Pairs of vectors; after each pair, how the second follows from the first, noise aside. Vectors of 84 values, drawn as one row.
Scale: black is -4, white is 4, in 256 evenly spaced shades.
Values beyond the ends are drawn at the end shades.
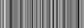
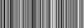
sign-scrambled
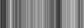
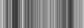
wrapped around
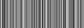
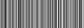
wrapped around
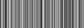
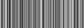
negated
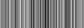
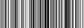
scaled up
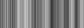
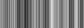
negated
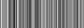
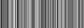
negated
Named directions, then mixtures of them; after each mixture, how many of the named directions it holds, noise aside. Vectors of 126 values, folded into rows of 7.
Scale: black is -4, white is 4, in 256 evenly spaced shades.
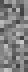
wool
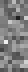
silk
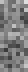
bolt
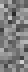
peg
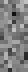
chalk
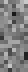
one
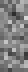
two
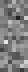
one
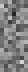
one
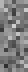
two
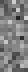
two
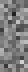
one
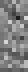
two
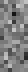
one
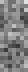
one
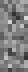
two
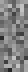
two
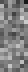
two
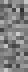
two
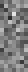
one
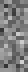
two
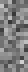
one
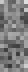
one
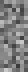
one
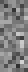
three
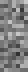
three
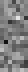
one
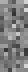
three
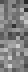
one
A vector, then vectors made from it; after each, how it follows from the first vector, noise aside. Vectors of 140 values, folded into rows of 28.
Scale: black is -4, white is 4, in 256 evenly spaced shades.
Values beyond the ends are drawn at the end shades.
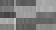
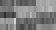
copied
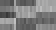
copied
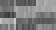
copied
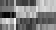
scaled up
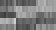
copied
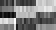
scaled up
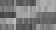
copied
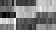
scaled up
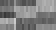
copied
